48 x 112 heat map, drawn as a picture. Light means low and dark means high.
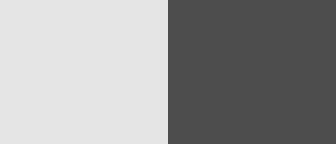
The table splits into one row of 2 panels. Panel 1,1: very low, flat. Panel 1,2: high, flat.
